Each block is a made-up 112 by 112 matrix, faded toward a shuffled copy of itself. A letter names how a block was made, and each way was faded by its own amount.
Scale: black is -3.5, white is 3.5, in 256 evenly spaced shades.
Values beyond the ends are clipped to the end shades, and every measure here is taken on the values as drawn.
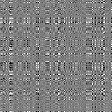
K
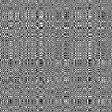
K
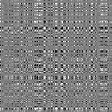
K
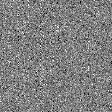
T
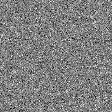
T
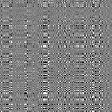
K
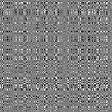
K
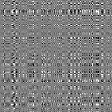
K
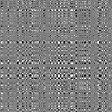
K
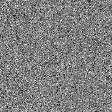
T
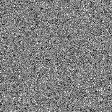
T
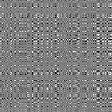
K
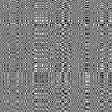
K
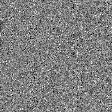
T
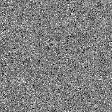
T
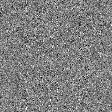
T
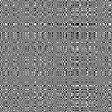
K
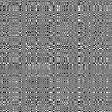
K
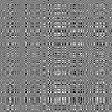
K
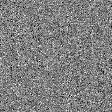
T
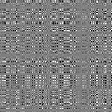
K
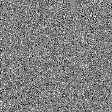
T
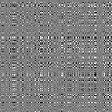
K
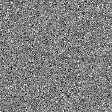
T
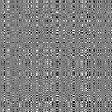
K
